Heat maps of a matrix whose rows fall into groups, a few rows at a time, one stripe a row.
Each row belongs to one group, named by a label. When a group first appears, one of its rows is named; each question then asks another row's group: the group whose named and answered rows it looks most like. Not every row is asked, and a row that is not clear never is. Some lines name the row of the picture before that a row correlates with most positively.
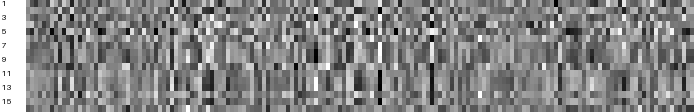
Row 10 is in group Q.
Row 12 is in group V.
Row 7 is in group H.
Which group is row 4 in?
Q
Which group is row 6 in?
Q
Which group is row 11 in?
V
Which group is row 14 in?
Q
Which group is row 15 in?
V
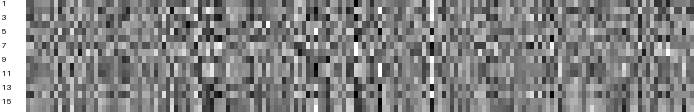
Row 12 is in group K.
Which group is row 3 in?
K
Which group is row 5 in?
V
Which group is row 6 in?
K
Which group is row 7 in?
Q
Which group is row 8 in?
Q
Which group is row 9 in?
K
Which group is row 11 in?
H
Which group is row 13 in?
V
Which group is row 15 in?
V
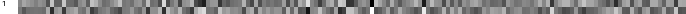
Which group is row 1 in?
V
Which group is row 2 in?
H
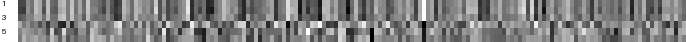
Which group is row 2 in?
K
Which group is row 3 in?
K
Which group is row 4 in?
Q
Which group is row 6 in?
V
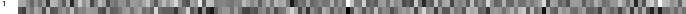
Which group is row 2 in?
K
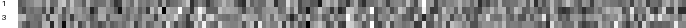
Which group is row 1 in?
K
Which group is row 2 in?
H
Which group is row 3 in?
Q
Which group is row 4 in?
H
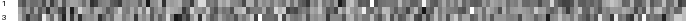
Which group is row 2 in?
Q
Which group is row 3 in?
H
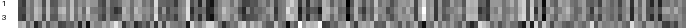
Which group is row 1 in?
K
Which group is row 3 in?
K
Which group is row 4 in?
Q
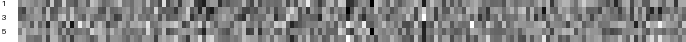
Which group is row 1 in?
V
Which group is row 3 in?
K
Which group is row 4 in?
Q
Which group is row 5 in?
V
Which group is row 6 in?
Q
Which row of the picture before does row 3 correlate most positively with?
2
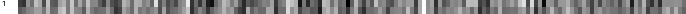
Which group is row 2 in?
K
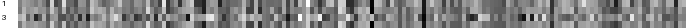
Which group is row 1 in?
V
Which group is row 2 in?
V
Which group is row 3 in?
Q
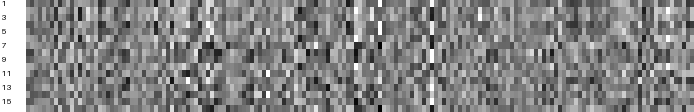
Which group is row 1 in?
H
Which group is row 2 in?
Q
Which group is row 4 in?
H
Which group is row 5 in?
H
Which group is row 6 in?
Q
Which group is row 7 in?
V
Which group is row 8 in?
K
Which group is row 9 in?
K
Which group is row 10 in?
Q
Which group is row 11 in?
H
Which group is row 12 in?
H
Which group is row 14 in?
H
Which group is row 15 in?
K
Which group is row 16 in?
V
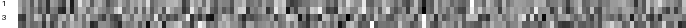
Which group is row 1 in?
Q
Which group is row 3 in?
K
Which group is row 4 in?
H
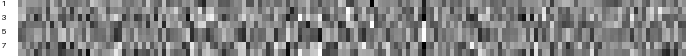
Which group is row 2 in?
Q
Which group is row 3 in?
Q
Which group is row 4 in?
H
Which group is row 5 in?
K
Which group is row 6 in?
K
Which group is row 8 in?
Q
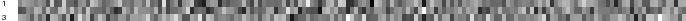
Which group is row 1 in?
V
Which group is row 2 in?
K
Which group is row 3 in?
Q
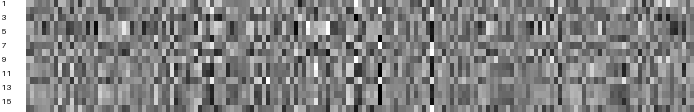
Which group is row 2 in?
H
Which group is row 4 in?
Q
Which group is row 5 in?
Q
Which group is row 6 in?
V
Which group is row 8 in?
K
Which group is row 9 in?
Q
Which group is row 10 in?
V
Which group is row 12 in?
H
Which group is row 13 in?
V
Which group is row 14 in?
V
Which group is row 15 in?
V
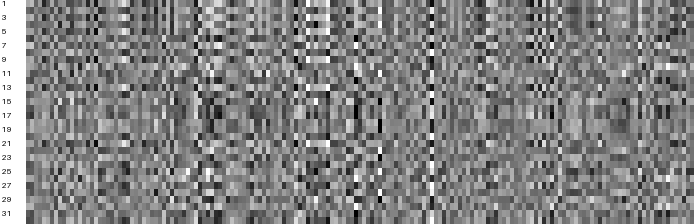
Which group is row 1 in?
Q
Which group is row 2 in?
H
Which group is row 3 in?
Q
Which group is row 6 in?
K
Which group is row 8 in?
K
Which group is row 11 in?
H
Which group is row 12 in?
K
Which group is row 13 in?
Q
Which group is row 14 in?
K
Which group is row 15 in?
V
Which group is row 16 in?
K
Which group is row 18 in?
V
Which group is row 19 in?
V
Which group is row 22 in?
H
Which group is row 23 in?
V
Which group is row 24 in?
K
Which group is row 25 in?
H
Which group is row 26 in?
Q
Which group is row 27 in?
K
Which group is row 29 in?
V
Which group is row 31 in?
K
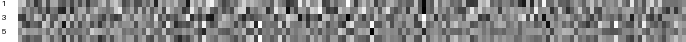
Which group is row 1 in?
Q
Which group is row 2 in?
Q
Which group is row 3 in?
K
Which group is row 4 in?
H
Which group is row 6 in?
H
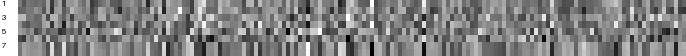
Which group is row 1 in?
H
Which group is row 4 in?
H
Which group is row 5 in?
Q
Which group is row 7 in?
V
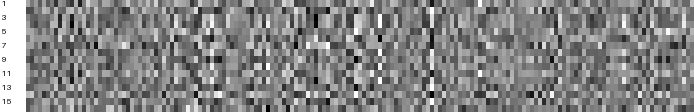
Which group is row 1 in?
Q
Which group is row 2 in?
K
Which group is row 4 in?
H
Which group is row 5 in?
Q
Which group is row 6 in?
V
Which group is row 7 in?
Q
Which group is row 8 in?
H
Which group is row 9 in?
K
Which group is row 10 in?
H
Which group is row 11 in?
Q
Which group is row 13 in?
K
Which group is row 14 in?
Q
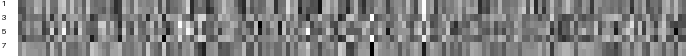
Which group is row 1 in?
K
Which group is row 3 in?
H
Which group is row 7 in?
V
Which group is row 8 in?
V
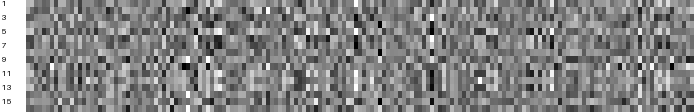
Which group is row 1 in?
Q
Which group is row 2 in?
H
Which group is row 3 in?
K
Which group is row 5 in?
Q
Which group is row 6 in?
K
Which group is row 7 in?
K
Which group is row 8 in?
V
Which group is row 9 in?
H
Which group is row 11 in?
Q
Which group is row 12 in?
Q
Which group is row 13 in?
Q
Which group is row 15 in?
V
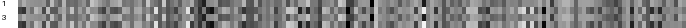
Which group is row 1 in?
V
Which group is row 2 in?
K
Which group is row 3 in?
V
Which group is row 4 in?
K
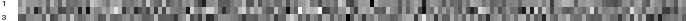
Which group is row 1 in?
V
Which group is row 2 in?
Q
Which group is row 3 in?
K
